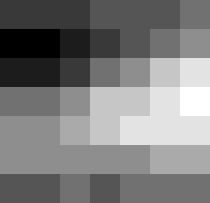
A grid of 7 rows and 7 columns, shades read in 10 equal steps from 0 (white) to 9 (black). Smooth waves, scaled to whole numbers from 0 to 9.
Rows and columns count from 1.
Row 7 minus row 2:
-3 -3 -3 -1 -1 0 1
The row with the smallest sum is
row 5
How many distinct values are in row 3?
6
